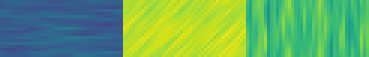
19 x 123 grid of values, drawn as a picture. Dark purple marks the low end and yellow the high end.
The table splits into one row of 3 panels. Panel 1,1: low, streaked across, faint in contrast. Panel 1,2: very high, slanting up to the right, faint in contrast. Panel 1,3: high, streaked downward.
